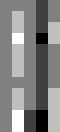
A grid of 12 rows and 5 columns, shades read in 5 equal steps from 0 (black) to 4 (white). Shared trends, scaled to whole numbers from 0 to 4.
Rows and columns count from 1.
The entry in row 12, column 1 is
2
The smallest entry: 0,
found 3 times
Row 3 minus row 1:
0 1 0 0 1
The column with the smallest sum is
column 4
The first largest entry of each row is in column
1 2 2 2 2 2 2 1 2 2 2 2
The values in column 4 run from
0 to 1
